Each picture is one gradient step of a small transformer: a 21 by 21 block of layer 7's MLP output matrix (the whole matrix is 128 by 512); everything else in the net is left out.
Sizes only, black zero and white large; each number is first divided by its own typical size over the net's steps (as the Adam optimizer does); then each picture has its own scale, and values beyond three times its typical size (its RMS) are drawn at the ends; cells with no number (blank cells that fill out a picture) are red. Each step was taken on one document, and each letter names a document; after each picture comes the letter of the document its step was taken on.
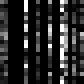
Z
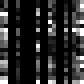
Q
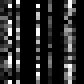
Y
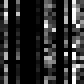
Q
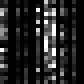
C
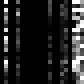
Q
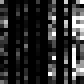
Z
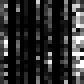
Q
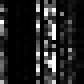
C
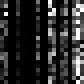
Q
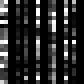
Z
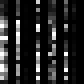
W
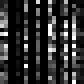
Z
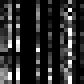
Y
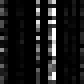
C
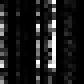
C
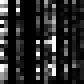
W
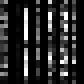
Z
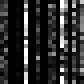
Z
